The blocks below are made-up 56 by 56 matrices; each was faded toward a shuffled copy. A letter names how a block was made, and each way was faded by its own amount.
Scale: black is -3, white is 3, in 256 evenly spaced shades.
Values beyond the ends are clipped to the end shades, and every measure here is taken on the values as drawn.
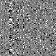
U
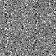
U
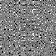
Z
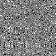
U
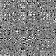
Z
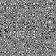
Z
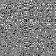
Z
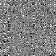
U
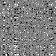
Z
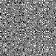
U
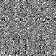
U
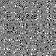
Z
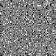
U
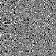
U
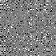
Z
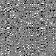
Z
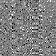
Z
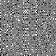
Z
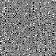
U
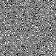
U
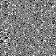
U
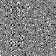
U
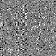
U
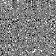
U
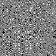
U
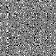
U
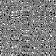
Z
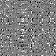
Z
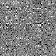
U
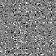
U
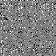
Z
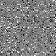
Z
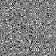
Z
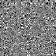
U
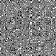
U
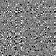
Z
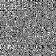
U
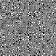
U
